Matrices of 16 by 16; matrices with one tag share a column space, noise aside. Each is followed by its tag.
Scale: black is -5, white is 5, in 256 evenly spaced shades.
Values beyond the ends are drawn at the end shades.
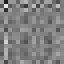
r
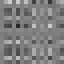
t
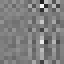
r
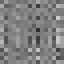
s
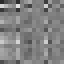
r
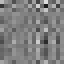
r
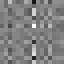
t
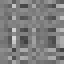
s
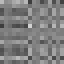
t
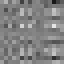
t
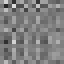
r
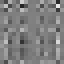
r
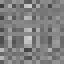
s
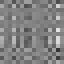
s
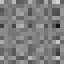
t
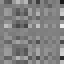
t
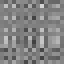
s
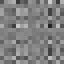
t
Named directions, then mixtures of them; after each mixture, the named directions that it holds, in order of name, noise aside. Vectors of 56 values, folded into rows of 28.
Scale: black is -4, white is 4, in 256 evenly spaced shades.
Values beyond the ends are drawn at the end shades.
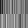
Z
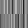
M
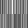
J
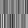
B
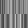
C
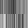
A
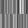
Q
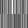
J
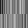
C, Q, Z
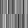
A, J, M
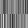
B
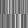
B, C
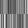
A, B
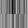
A, J, M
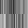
A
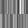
Q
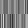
B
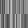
C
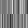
B, J, Q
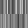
A, M, Q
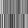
B, C, Z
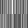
J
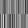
B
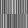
B, J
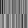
A, C, Z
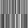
C, J, Z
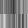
A
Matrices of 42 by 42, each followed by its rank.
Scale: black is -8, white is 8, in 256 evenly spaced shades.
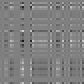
one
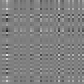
one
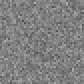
full rank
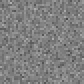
full rank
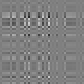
one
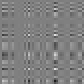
one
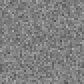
full rank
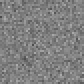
full rank
